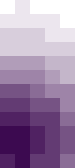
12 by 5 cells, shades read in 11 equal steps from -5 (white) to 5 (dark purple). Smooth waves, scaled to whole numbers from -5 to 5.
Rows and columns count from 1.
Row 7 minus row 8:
-1 -1 -1 -2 0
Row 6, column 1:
0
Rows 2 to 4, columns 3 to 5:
-4 -4 -5 / -3 -4 -4 / -3 -3 -3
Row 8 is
3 3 2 2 0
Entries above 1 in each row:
0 0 0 0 0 0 2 4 4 5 5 4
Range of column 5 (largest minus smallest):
7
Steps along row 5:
same same down same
